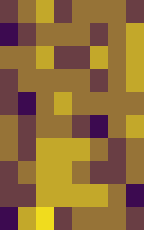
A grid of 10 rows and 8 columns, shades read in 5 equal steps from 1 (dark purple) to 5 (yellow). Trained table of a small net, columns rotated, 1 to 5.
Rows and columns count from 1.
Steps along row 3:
same up down same up down up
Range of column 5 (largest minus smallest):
2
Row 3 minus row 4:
1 0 1 -1 -1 2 0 0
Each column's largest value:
3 4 5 4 4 4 3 4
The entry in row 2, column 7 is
3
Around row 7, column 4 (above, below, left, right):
3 4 4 4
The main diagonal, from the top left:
2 2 4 3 3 1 2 3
